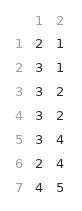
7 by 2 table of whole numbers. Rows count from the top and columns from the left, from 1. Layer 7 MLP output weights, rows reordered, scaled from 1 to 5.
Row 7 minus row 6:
2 1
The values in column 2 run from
1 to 5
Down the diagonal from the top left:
2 1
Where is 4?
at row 5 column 2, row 6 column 2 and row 7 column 1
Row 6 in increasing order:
2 4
